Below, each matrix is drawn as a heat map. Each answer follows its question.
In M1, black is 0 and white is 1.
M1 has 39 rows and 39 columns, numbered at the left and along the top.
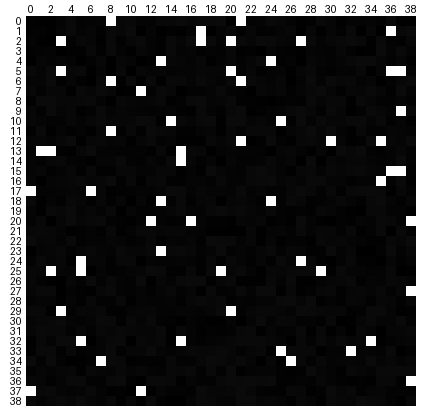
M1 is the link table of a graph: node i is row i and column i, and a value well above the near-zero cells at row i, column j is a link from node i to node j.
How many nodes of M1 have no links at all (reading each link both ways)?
3
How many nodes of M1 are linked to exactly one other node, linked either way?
5
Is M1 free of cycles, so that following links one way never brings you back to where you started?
yes
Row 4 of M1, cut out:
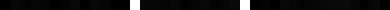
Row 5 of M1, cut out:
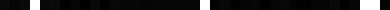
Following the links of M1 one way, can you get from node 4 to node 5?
yes
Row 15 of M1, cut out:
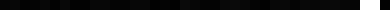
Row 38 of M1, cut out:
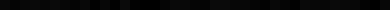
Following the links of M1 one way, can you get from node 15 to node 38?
yes
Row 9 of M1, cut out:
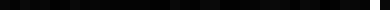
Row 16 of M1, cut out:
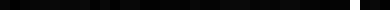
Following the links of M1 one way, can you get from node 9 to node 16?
no
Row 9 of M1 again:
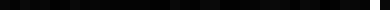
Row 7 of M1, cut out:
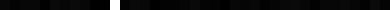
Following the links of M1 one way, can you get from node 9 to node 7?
no
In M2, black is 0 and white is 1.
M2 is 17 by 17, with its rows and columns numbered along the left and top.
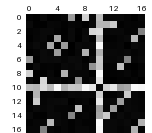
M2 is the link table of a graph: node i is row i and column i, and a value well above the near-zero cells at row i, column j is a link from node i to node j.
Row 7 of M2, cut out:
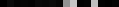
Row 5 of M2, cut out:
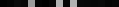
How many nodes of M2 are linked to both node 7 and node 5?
1
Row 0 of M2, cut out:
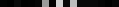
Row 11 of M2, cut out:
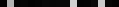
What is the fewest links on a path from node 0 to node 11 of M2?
2
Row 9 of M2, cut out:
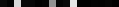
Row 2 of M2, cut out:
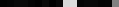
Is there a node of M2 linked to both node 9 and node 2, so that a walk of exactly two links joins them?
yes
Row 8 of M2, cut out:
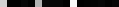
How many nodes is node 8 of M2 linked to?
3
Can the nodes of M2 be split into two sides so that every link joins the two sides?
no
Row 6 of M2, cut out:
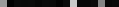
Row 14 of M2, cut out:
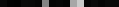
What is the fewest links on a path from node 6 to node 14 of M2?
1
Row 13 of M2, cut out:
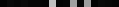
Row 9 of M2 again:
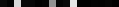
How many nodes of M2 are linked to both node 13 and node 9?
2
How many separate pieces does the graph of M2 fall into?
1
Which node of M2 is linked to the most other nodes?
node 10
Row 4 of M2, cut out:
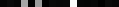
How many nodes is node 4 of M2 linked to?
3
